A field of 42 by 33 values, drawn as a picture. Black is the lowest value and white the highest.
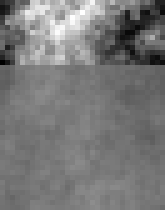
Stripes: none. Seam: horizontal, 30% of the way down, the bottom part calmer. Histogram: heavy tails on both sides. Average level on the scale: 50%. Ninth with the highest average: top middle. Ninth with the lowest average: top right.
